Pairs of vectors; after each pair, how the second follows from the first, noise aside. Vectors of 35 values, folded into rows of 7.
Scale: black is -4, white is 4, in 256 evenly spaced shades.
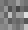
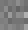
shrunk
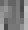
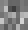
shuffled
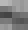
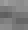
shrunk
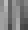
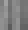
shrunk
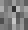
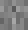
shrunk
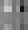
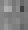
shrunk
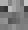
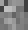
sign-scrambled
